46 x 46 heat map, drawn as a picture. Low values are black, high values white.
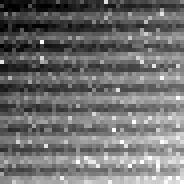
Ninth with the lowest average: top left. Stripes: horizontal, repeating 9 times. Slope: up to the bottom right. Ninth with the highest average: bottom right.
